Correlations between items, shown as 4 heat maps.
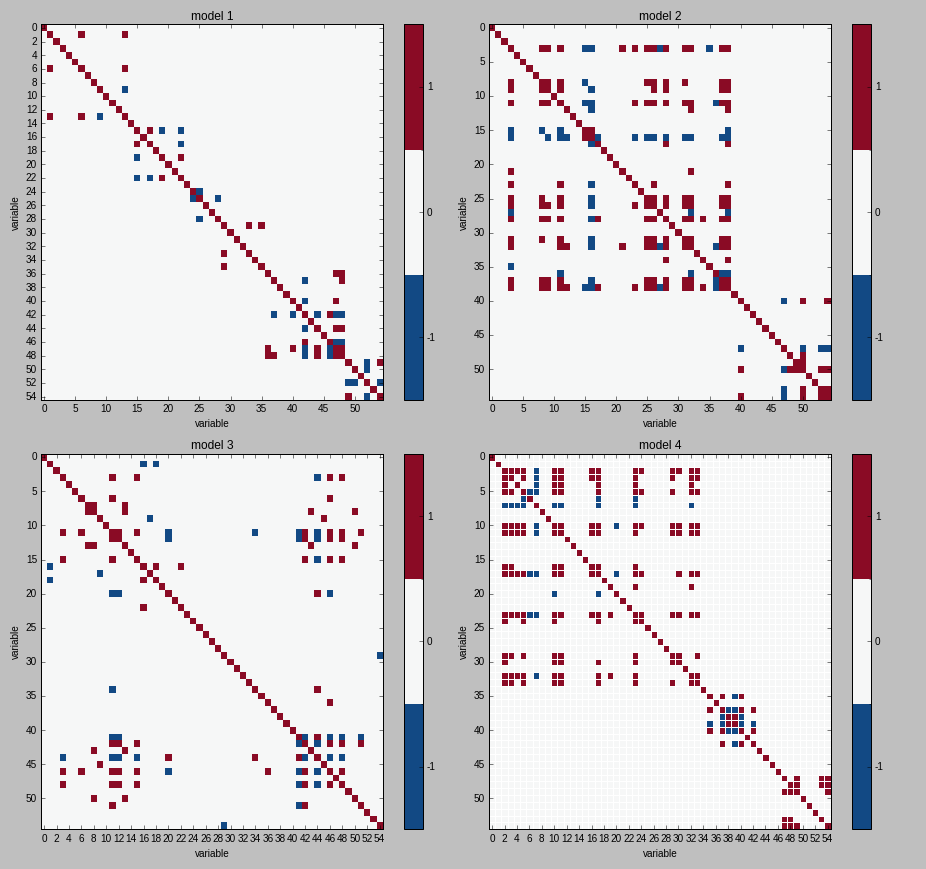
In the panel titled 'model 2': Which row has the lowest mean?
16
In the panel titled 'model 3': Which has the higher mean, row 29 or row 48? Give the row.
48
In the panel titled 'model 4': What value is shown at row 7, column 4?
-1
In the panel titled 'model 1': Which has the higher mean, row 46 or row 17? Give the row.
17
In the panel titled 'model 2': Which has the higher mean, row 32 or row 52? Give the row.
32
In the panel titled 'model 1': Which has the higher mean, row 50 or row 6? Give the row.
6
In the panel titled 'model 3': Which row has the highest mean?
46
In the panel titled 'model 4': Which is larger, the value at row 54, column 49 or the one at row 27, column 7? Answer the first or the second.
the first
